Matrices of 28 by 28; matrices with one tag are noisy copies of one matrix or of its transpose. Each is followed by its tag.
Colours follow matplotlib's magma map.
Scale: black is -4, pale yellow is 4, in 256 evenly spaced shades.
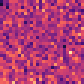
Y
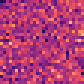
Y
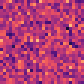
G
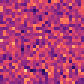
G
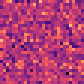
G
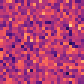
G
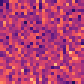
Y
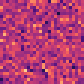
G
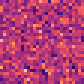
G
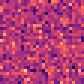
G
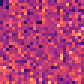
Y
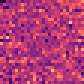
Y
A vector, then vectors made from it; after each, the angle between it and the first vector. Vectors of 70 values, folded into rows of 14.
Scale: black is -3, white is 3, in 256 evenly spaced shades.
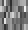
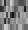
nearly opposite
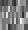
orthogonal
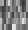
partly opposed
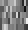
partly opposed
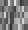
partly opposed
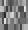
nearly parallel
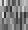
partly aligned
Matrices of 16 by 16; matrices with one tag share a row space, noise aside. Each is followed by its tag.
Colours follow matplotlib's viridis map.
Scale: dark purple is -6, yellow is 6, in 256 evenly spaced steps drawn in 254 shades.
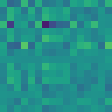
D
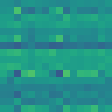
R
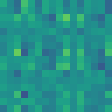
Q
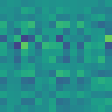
Q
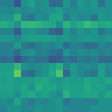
R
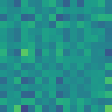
Q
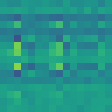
R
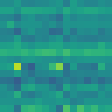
R
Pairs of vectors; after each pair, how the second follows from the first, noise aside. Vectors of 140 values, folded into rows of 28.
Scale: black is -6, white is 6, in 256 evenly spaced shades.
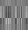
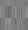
shrunk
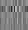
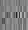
wrapped around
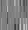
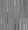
shrunk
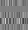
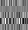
scaled up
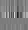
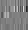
wrapped around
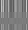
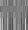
wrapped around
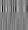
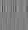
shrunk
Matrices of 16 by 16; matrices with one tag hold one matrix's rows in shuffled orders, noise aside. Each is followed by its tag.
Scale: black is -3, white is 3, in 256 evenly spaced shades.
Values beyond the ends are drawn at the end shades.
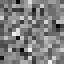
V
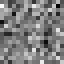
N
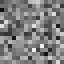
N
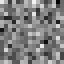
N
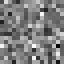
N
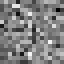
V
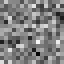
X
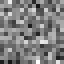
X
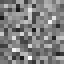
V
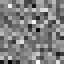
X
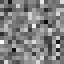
N
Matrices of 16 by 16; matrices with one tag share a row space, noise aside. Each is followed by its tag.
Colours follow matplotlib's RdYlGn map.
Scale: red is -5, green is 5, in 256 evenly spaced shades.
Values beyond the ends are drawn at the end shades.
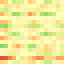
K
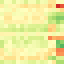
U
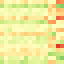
U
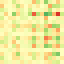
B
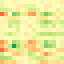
K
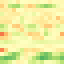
K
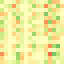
B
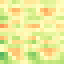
K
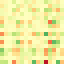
B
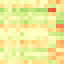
U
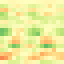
K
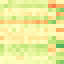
U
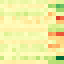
U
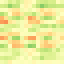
K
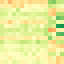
U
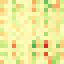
B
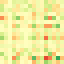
B
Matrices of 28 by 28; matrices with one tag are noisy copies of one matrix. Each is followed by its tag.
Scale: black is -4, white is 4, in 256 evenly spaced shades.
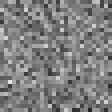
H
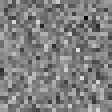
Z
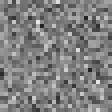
Z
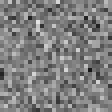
Z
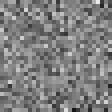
H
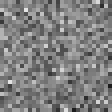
H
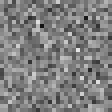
Z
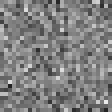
H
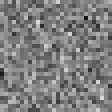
Z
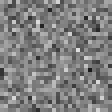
Z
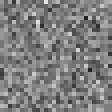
Z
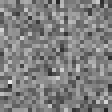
H
